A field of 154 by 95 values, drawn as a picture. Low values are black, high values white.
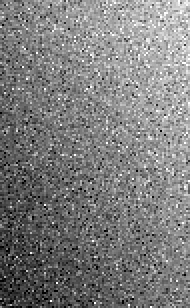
Ninth with the lowest average: bottom left. Stripes: none. Slope: up to the top right. Odd rows or columns: none. Average level on the scale: 50%. Grain: fine. Ninth with the highest average: top right.
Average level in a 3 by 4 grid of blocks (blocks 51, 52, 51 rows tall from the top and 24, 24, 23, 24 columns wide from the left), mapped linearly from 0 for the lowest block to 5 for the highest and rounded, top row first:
2 3 4 5 | 1 2 3 4 | 0 1 2 3
